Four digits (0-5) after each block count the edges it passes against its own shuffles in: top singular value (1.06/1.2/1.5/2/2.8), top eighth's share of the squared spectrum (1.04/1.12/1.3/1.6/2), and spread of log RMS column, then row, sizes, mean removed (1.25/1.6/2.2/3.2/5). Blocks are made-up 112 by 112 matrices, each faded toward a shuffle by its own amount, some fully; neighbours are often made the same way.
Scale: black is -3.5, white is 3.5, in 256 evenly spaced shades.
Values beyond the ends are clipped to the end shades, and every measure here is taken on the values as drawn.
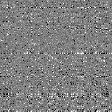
4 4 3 3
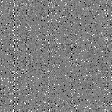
4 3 3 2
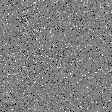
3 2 0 0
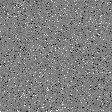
0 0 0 0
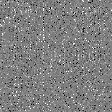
3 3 2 0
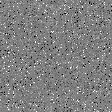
2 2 1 0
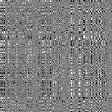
5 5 4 3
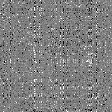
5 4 3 2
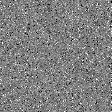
1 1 2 0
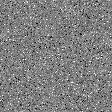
0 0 0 0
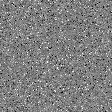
0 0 0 0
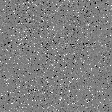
3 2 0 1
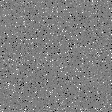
3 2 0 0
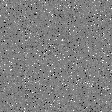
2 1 0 0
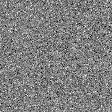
0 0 1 0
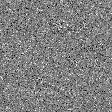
0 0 0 0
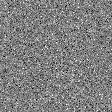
0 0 0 0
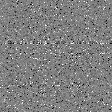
4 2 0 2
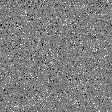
2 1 0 0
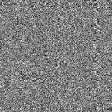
4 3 2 2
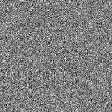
4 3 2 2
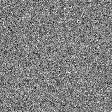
2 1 0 0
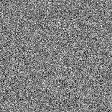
3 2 0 1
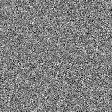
2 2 0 0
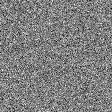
1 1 0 0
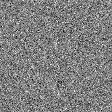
2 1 0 0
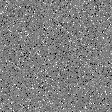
2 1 0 0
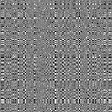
5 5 4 4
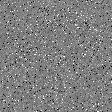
2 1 0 0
